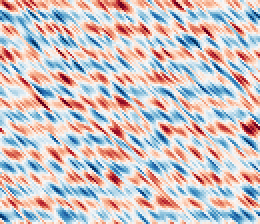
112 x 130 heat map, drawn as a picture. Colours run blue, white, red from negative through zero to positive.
Slope: none. Average level on the scale: 50%. Histogram: bell-shaped. Stripes: horizontal, repeating 9 times.
